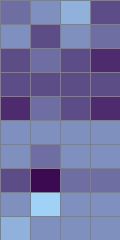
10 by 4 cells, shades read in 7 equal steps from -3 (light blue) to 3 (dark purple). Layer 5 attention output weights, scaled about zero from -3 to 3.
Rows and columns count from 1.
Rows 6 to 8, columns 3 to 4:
-1 -1 | -1 -1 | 0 0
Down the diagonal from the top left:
0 1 1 1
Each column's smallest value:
-2 -3 -2 -1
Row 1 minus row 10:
2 0 -1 2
